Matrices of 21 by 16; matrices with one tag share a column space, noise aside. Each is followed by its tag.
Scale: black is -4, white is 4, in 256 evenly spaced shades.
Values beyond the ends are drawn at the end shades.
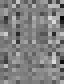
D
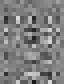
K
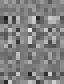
K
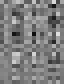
D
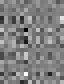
K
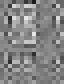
D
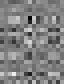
K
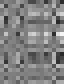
D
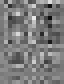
D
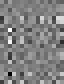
K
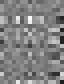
K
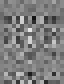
K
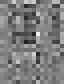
D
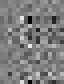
K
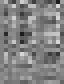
D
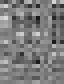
D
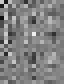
D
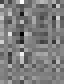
D
